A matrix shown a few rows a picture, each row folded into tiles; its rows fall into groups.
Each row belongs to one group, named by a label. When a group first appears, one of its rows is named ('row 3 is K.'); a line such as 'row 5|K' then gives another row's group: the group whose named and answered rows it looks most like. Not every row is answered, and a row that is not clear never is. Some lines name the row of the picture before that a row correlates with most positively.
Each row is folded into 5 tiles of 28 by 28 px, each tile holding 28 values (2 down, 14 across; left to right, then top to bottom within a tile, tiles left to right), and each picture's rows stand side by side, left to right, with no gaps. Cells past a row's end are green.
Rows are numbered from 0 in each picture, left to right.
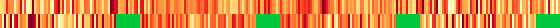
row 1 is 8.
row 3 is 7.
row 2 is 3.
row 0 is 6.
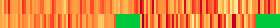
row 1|8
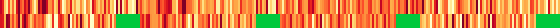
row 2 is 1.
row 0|3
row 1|3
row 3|7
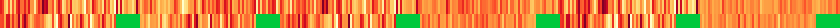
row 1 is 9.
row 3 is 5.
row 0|3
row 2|3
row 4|3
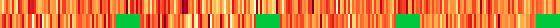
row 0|1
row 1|3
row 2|1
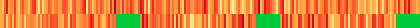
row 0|9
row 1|8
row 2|8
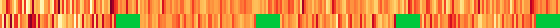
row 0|6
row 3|6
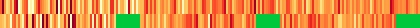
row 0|7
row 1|9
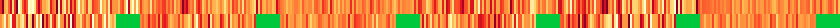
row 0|7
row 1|3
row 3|5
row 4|3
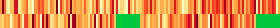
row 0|7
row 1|9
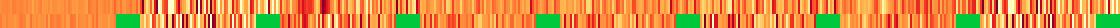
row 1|7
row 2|3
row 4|6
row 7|7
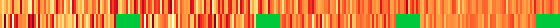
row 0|6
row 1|5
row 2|1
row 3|9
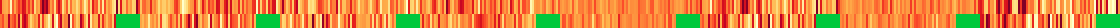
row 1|9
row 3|5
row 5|3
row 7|3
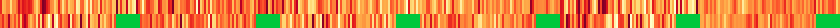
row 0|3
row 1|1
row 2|7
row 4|3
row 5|9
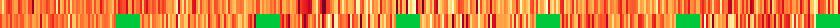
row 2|3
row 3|7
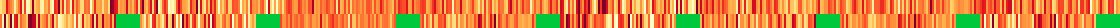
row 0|6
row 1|7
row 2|1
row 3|5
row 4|3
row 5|8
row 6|5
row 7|5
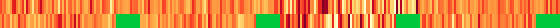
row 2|3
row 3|1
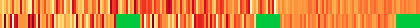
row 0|6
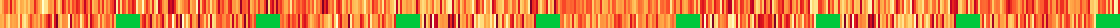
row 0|9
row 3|6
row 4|5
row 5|5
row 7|5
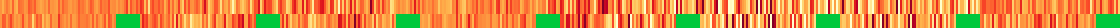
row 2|5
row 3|9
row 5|7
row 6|7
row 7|5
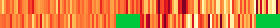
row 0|1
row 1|3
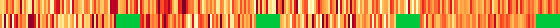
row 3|5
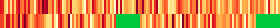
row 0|3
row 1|7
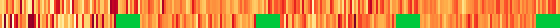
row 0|6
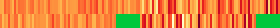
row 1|1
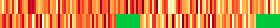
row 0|1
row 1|7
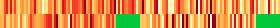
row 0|9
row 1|7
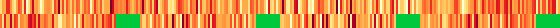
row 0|6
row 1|7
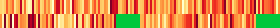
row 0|6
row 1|9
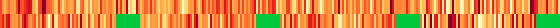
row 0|3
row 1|9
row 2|6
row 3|6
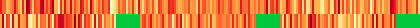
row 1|1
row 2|6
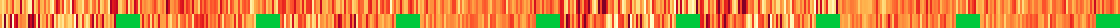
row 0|6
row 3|9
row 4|3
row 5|3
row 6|9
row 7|9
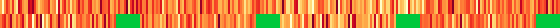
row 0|1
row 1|8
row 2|7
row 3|1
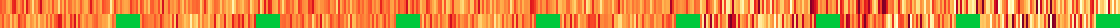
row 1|8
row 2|1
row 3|6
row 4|6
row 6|3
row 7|7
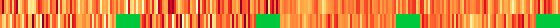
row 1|1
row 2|9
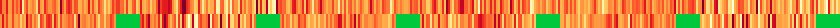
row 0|8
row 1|3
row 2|5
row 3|5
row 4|9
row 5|7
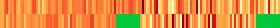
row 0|9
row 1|7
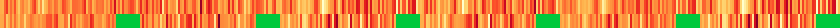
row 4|9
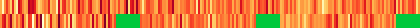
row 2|9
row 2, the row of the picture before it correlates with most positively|3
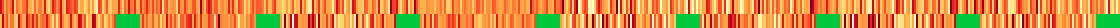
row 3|6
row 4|7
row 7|7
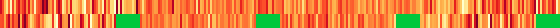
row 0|3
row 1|1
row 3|9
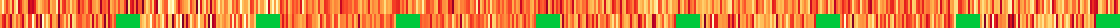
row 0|1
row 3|1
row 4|8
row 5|6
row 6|5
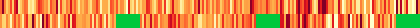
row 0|7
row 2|3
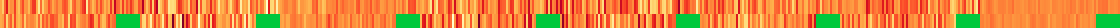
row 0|9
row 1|7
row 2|9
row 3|1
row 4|8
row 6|5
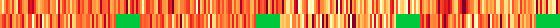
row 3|3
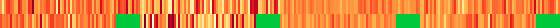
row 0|1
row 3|9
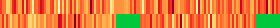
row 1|1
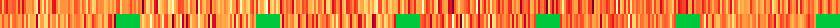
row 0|8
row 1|7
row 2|8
